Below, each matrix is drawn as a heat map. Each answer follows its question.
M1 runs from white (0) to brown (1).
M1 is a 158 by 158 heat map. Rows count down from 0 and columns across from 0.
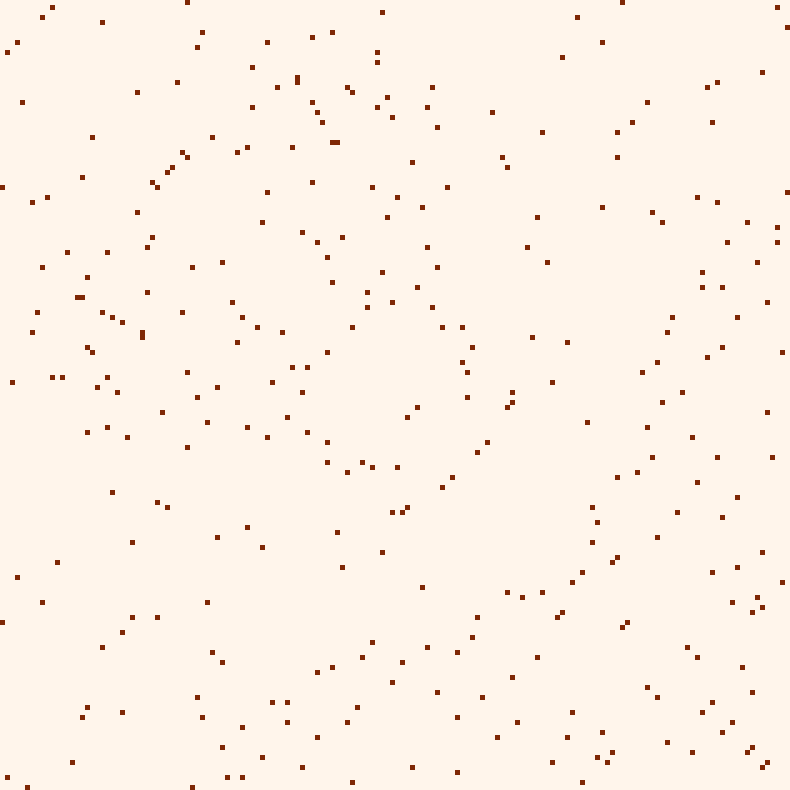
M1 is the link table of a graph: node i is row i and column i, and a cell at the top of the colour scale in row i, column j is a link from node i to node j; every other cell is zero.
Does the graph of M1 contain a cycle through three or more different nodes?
yes
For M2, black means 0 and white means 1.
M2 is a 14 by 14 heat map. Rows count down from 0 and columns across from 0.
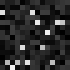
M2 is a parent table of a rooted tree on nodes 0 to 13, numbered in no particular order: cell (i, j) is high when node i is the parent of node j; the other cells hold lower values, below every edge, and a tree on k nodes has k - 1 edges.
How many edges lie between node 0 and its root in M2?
2
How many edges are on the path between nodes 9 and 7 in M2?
2
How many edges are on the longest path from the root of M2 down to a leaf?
6
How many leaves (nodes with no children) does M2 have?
8
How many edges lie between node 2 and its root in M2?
1
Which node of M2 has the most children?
12
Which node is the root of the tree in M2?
13
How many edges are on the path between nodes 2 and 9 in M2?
2
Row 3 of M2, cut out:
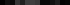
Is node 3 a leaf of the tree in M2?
yes
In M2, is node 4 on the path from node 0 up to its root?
no
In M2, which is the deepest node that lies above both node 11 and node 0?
2
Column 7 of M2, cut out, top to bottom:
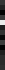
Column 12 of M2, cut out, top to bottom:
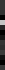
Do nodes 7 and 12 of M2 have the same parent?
yes
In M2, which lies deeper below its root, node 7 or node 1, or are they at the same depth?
node 1
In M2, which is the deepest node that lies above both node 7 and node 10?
4
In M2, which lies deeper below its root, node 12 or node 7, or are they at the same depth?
the same depth
